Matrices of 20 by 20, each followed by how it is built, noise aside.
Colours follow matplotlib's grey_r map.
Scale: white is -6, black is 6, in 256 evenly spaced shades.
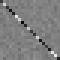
diagonal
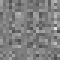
low rank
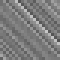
Toeplitz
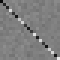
diagonal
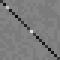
diagonal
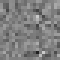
low rank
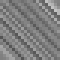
Toeplitz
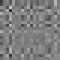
low rank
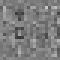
low rank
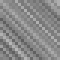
Toeplitz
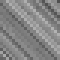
Toeplitz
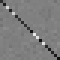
diagonal
